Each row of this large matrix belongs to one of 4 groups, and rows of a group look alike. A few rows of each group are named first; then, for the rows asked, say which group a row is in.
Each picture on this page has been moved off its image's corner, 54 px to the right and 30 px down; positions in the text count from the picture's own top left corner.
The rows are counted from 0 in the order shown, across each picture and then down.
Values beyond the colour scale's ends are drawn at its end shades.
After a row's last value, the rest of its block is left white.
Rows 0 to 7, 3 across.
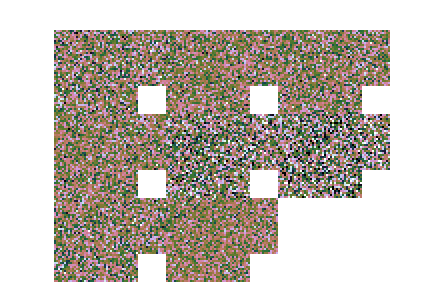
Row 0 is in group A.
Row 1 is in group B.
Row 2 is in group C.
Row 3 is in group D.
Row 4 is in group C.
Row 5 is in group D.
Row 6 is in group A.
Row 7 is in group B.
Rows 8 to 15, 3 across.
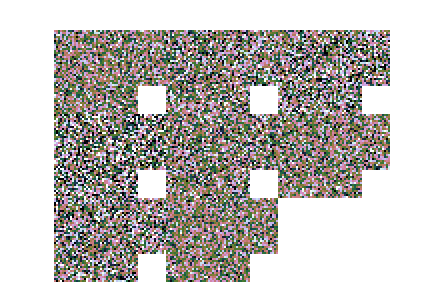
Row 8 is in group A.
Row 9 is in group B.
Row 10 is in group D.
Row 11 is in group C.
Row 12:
C
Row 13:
B
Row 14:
B
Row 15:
A
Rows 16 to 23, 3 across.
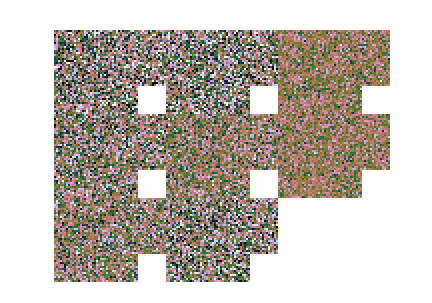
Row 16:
B
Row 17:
D
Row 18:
D
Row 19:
B
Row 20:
B
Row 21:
A
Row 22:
D
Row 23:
D
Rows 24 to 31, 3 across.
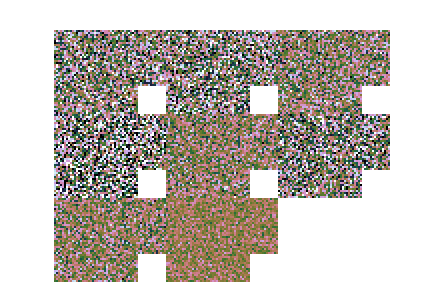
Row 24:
B
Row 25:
D
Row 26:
B
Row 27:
D
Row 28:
B
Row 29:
C
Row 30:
A
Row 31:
A
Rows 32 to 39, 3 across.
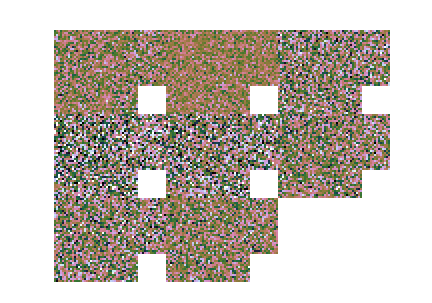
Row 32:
C
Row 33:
A
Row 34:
B
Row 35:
B
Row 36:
B
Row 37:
B
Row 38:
B
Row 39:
C
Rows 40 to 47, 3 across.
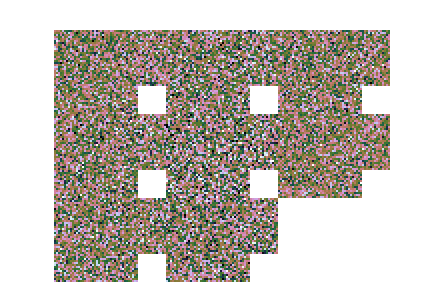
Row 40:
B
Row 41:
C
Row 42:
C
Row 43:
D
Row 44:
A
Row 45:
C
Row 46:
A
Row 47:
B
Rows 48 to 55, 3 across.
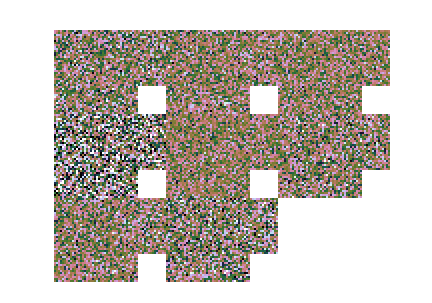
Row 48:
A
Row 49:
B
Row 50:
D
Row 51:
A
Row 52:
D
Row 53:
D
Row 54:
B
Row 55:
B
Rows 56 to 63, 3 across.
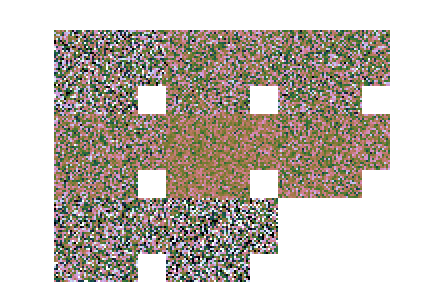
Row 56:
A
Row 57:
D
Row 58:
C
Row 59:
D
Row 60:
B
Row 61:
B
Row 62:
A
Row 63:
D
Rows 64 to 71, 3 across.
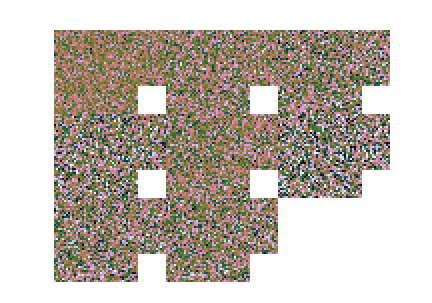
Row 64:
A
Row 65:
A
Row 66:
B
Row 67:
A
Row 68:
B
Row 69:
A
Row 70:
B
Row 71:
B
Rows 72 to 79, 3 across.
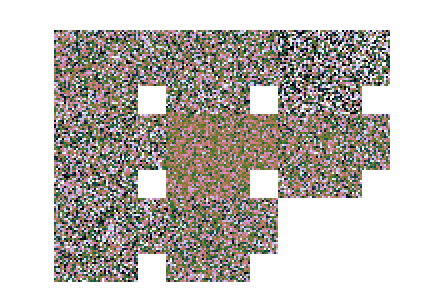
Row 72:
D
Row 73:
A
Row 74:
B
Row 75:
A
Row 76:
A
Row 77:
A
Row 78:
D
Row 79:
B
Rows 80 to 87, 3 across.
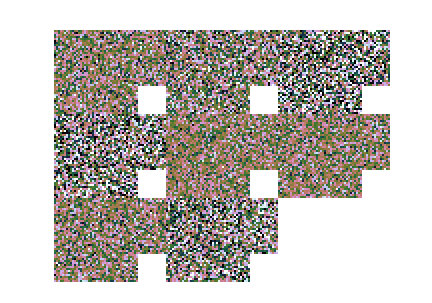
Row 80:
A
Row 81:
A
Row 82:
C
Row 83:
B
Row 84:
D
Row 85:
A
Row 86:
C
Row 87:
B
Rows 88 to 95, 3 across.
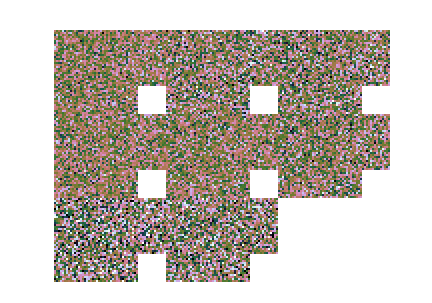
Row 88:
B
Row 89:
C
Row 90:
B
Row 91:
C
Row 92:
B
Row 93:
B
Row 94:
B
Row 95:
D
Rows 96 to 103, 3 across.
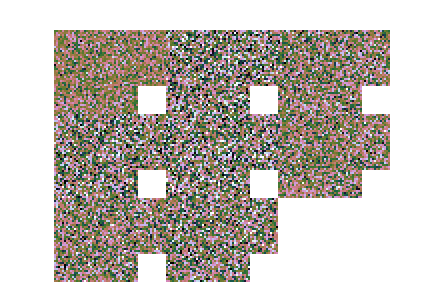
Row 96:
D
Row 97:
D
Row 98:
B
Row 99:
D
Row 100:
A
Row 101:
B
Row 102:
D
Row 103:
C
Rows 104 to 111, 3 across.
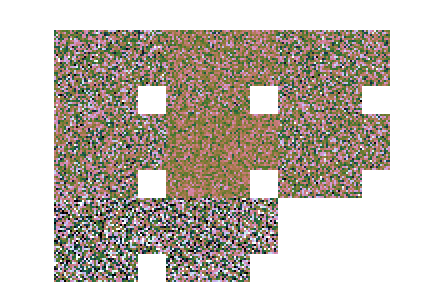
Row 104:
C
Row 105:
A
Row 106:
C
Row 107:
D
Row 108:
B
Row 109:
C
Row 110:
A
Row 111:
B
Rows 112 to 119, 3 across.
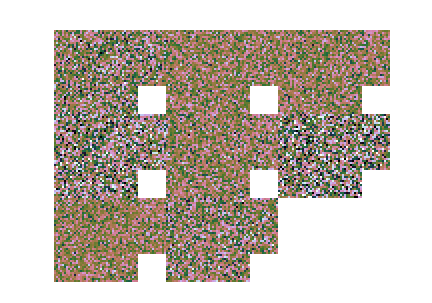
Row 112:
D
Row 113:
A
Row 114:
D
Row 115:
D
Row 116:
B
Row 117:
C
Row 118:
B
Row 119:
A
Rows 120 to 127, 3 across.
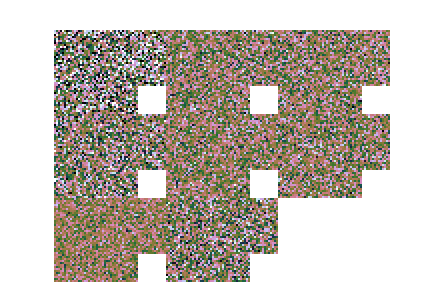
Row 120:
B
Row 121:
C
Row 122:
A
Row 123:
A
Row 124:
D
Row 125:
A
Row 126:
D
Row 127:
C
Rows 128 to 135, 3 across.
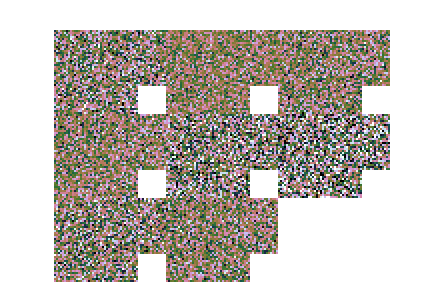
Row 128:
C
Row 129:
C
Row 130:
D
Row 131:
B
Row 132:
D
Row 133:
A
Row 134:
C
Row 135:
B
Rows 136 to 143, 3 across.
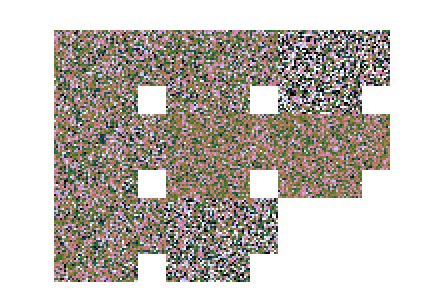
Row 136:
D
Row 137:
C
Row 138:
A
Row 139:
D
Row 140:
C
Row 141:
C
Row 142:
D
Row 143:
A
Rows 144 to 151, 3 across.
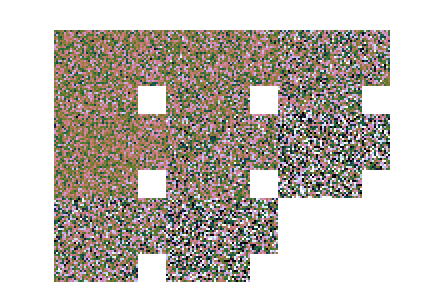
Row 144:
B
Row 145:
C
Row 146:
D
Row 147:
B
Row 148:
D
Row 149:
A
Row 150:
A
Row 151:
C
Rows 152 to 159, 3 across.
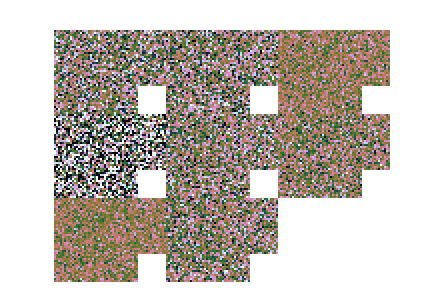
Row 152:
C
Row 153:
B
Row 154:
D
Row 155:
A
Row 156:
B
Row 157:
D
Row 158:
D
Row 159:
B
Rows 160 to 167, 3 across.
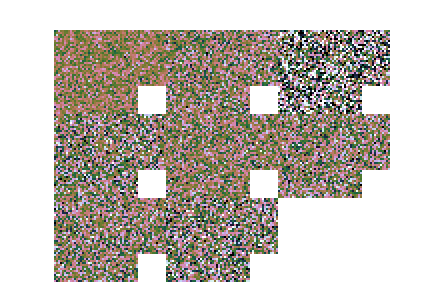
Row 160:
C
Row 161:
B
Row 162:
D
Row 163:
C
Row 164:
C
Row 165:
D
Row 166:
A
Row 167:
A
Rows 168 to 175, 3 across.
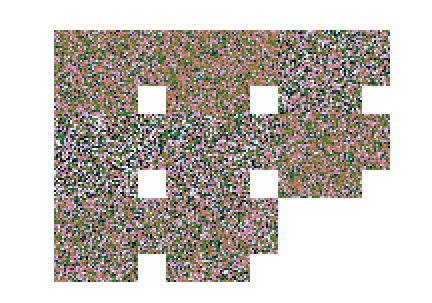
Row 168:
C
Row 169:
D
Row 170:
A
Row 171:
C
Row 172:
C
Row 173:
A
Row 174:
D
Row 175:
B
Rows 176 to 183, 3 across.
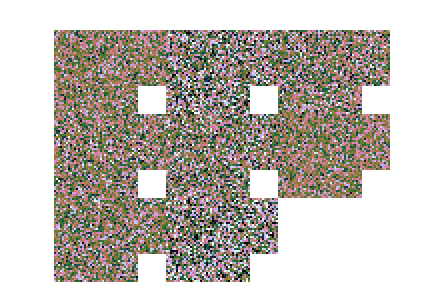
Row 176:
D
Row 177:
D
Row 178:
B
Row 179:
C
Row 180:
C
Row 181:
A
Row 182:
C
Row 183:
D
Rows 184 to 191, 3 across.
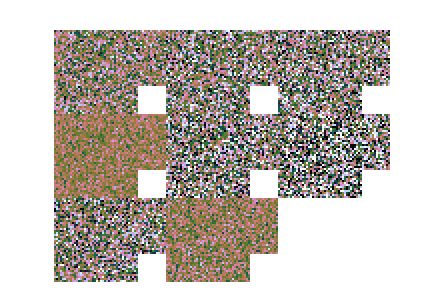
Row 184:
D
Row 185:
A
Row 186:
A
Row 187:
D
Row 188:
D
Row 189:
D
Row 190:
B
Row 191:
D
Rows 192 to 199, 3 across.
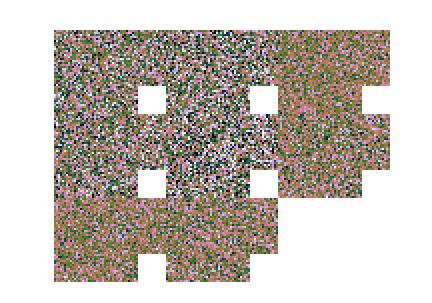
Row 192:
A
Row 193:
A
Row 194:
B
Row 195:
B
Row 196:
D
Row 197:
D
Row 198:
D
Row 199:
A
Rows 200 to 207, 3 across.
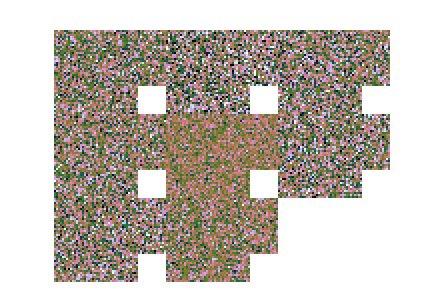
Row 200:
C
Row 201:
B
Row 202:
A
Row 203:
A
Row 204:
D
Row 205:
C
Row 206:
B
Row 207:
C
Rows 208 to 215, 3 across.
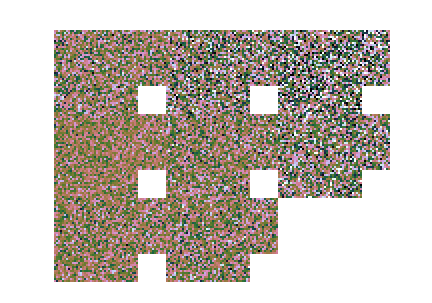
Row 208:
A
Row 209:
D
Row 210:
C
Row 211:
B
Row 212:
B
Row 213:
A
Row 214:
B
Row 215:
C
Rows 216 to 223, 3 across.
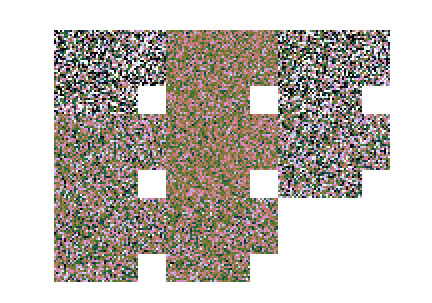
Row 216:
B
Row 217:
A
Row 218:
A
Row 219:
D
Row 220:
B
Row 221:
D
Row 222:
D
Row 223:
C
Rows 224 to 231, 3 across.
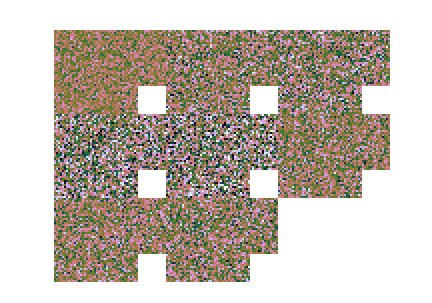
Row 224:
C
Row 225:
C
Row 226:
C
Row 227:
D
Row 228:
B
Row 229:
C
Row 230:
A
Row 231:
C
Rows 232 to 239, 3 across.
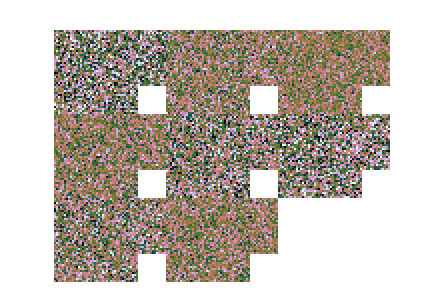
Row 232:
C
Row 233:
A
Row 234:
C
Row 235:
D
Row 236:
D
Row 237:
B
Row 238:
B
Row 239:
D
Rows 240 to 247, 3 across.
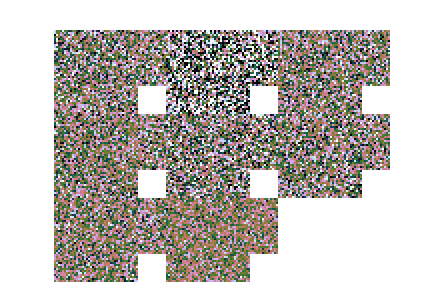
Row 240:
B
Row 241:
D
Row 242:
D
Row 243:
B
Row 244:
C
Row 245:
D
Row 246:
C
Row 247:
A
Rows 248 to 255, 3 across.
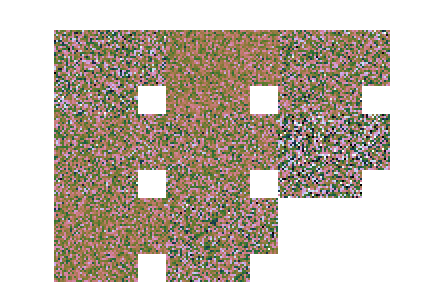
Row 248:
A
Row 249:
B
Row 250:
C
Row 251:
C
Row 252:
A
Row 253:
C
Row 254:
A
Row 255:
D
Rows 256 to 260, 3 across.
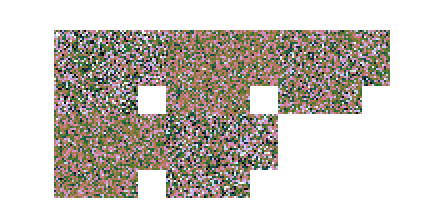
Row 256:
D
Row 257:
A
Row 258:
C
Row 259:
C
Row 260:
B
